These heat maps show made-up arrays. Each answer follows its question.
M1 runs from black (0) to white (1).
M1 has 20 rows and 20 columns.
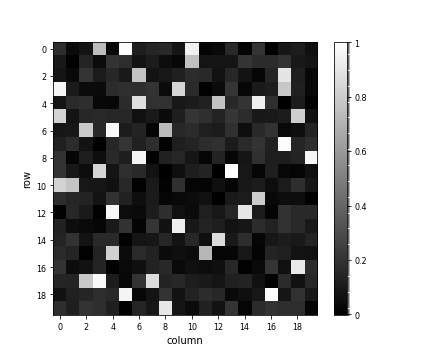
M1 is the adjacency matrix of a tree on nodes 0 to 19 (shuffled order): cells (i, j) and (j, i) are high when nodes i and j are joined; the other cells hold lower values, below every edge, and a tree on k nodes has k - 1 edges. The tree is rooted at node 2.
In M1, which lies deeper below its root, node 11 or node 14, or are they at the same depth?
the same depth
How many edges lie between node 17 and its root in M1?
1
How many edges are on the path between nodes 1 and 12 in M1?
8
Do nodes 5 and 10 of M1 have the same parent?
yes
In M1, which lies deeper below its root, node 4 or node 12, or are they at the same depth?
node 12
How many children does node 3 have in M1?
2
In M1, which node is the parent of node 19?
8
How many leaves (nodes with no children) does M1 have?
7
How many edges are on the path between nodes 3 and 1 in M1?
3
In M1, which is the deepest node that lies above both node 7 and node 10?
17
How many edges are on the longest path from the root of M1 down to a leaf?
6
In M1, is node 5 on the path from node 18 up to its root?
yes
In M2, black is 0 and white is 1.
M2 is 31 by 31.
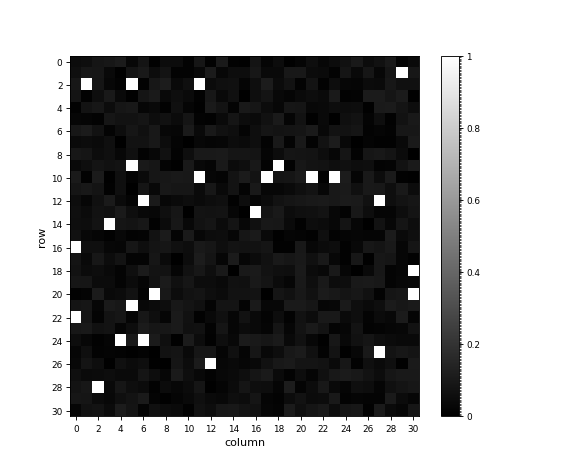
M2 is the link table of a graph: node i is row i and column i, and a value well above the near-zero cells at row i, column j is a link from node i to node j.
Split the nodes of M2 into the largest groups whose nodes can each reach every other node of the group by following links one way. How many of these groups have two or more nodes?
0
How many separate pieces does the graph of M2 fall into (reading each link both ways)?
7
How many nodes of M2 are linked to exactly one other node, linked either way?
12
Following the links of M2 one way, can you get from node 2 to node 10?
no
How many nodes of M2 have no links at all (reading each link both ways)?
3
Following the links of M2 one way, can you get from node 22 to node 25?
no
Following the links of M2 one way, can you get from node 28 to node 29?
yes
